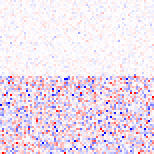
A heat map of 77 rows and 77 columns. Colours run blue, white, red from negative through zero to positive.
Fine speckle covers the field. There are no regular stripes. Overall the values sit about 50% of the way up the scale. The top part is calmer, up to a seam about 50% of the way down. The distribution is heavy-tailed on both sides.
